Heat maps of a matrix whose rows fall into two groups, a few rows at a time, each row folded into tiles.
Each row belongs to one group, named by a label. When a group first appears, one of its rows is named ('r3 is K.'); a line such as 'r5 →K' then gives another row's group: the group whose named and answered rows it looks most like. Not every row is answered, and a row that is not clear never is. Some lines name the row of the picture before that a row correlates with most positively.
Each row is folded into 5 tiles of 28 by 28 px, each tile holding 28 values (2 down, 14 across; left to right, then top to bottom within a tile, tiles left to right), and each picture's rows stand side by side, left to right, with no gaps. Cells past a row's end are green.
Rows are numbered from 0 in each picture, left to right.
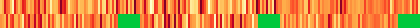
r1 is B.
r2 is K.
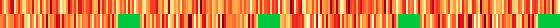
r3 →K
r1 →K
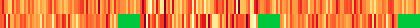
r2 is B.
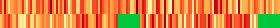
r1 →B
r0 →K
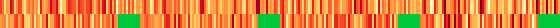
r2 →B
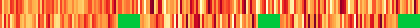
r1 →B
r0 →K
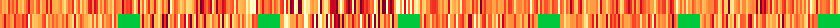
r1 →K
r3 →K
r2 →B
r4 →B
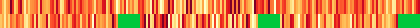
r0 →B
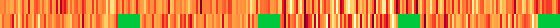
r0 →K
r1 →K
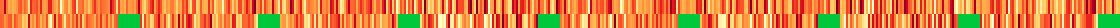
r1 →K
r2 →B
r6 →B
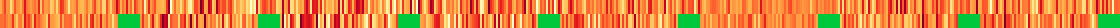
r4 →B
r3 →B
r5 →K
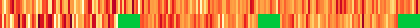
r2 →K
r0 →K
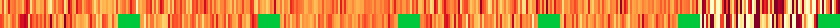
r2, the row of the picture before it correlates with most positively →0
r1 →B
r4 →K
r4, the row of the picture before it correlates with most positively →2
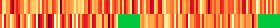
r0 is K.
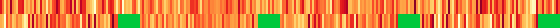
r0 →B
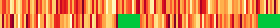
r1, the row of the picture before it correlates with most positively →2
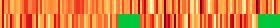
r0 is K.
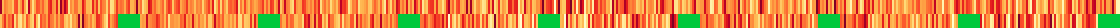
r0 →K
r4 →B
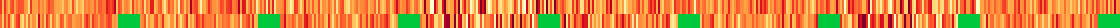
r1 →B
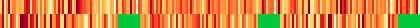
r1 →B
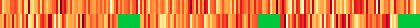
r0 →K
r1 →K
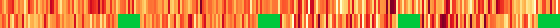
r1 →K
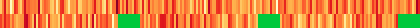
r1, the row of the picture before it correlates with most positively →3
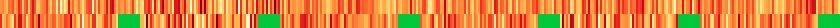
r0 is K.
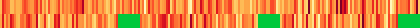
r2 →K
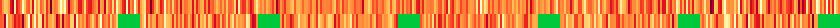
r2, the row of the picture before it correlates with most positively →0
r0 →B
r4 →B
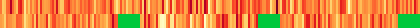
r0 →B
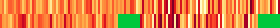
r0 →K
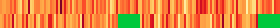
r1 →K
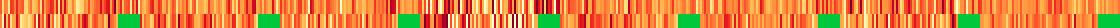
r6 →B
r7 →B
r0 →K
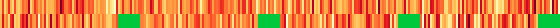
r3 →K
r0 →K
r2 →B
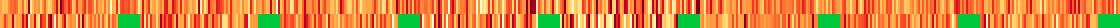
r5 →B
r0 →K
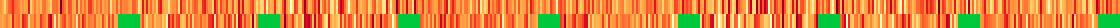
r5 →K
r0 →K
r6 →B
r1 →B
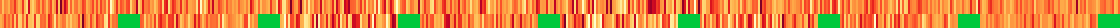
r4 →B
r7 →B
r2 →B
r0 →K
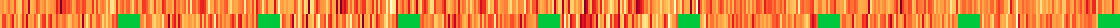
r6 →K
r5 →B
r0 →K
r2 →K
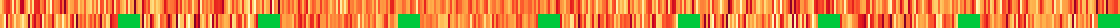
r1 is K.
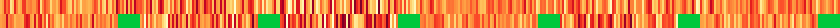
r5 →B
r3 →B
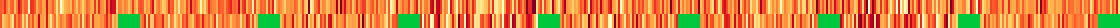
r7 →K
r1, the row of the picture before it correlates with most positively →3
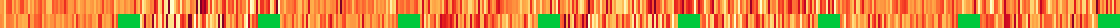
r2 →K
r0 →B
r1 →K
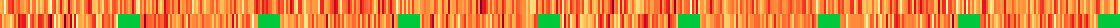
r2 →B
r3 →K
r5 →B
